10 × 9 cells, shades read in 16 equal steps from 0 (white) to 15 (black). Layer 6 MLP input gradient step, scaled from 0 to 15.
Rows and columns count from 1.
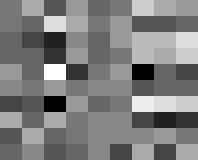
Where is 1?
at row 7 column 7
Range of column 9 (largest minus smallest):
10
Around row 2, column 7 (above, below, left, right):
3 4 6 10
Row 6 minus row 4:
-2 -1 -6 2 -2 -1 6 4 6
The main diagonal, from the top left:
8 9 13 6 8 7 1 13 8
